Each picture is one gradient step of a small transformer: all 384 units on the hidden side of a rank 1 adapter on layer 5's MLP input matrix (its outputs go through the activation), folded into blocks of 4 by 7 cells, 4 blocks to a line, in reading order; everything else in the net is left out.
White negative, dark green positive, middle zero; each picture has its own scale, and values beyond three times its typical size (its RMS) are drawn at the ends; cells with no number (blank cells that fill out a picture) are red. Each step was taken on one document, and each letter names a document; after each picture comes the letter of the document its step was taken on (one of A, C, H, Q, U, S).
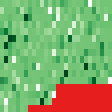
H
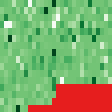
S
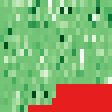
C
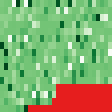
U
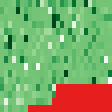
H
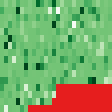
H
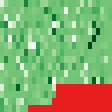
S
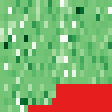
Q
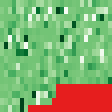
C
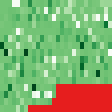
U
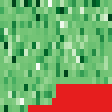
C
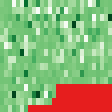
C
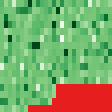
S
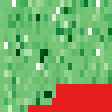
C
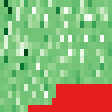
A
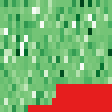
A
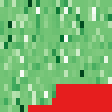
Q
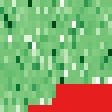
S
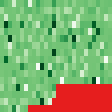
S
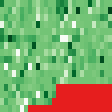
Q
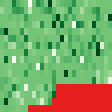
H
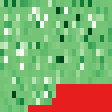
A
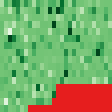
H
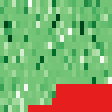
H
